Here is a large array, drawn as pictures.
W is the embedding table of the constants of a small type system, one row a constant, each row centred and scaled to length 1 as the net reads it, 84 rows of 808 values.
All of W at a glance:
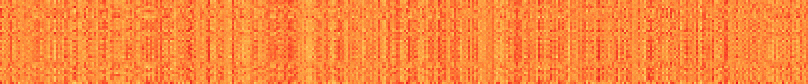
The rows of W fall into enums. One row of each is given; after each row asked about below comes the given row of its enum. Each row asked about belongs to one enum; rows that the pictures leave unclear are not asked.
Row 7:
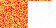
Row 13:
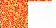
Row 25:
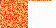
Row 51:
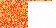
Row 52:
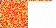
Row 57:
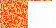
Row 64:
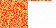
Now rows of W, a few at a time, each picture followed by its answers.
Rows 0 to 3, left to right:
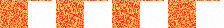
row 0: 64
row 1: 57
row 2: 57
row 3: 52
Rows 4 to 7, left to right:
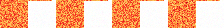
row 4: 25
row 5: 51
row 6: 51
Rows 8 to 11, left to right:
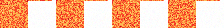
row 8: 13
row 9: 25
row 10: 25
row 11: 52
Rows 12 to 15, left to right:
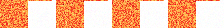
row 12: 52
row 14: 64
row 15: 13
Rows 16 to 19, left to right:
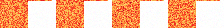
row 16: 13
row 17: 13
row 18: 7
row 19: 52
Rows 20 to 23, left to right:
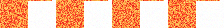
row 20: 57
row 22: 64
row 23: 25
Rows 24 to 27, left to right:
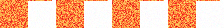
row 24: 51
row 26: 64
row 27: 25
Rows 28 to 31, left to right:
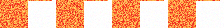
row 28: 52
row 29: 64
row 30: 51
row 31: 51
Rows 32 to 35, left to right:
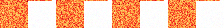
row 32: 13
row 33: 25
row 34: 13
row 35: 64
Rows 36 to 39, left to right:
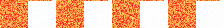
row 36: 25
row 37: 51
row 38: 57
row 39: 25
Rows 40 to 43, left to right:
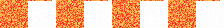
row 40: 51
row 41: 51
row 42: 25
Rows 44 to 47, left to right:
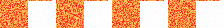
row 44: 52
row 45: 57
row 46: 51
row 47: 64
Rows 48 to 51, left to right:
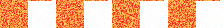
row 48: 64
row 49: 52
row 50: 57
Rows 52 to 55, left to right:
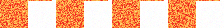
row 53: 51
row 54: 52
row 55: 57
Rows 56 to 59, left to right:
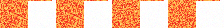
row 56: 57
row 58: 52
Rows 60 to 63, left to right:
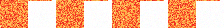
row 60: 25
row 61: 51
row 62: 13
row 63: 52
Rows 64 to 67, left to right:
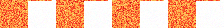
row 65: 13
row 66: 7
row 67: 13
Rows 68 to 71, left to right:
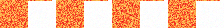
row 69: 51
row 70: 57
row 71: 52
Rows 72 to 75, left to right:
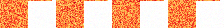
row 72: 57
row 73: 7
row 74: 13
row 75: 51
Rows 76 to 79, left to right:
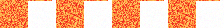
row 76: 51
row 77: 57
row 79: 57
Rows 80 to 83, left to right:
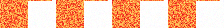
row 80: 57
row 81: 52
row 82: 25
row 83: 25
